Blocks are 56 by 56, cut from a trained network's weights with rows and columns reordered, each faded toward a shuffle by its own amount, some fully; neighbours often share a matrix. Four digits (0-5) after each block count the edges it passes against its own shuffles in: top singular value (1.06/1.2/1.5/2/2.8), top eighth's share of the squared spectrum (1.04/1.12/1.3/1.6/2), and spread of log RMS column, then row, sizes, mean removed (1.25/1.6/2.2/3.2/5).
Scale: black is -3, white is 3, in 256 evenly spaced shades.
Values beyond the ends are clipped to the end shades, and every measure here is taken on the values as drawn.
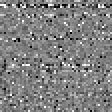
3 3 0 2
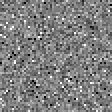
1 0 0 0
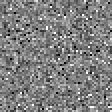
1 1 0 0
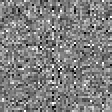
3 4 2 1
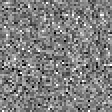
1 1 0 0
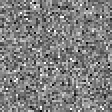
0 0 0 0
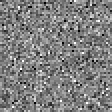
0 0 0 0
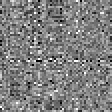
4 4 2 2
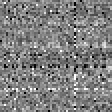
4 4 2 2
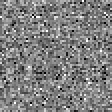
3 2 0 1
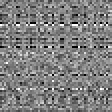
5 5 2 3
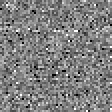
2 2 0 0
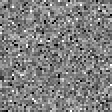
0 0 0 0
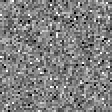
1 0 0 0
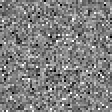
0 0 0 0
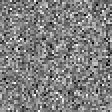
2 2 0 0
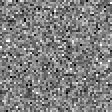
0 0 0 0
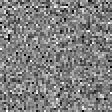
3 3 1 1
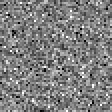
0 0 0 0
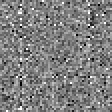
3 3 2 1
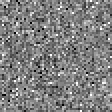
1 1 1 0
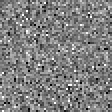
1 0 0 0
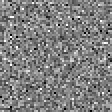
2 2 0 0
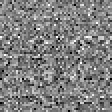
3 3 0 2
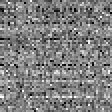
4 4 1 2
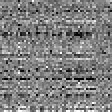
4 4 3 3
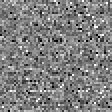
3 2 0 1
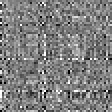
4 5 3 3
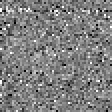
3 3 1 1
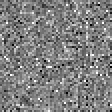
3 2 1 1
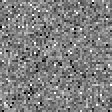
1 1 0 0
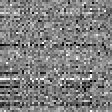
4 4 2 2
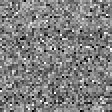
3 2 0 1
